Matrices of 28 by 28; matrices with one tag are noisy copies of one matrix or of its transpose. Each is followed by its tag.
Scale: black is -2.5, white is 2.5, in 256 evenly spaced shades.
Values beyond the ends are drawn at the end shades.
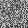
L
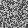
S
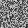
S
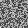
S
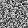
S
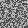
S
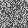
L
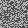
L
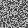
S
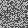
L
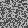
S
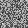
L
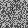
L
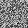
L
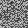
L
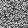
L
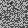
L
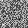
L
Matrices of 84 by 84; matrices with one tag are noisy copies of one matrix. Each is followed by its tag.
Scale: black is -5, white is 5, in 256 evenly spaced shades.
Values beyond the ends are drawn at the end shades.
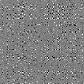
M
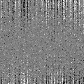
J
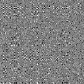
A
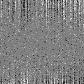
J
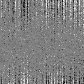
J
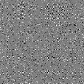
M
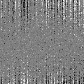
J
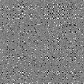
M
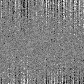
J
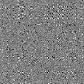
M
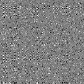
A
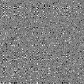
A
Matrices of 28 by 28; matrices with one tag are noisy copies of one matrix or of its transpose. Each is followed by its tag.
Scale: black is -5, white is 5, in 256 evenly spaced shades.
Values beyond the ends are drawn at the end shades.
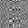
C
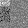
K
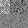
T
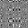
C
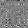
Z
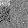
K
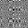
C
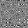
Z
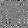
Z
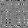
Z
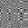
C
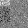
K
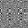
C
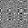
C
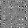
Z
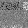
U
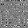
Z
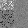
T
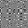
C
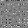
Z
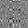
C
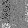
U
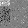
K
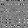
Z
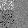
T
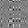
C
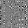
Z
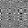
C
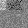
K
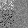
T
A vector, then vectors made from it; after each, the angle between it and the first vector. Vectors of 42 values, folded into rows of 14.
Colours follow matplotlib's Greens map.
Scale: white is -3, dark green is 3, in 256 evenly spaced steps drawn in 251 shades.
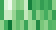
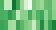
orthogonal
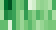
nearly opposite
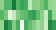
orthogonal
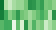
partly aligned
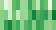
partly aligned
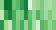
nearly opposite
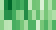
nearly opposite
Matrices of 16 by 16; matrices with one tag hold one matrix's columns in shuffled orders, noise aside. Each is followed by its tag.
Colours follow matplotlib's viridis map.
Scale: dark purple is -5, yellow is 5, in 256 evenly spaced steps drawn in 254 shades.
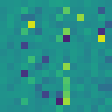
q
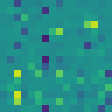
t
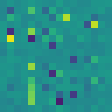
q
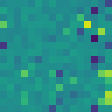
t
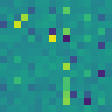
q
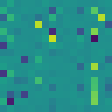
q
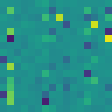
q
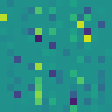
q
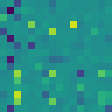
t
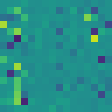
q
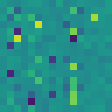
q
